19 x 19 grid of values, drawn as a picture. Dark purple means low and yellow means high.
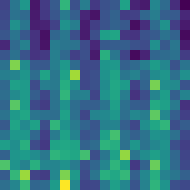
No single row or column stands out from its neighbours. Stripes running up and down repeat 4 times from left to right. The ninth with the highest average is the bottom middle. The bottom part is higher, past a seam about 30% of the way down. On average the colour sits 40% of the way up the scale.
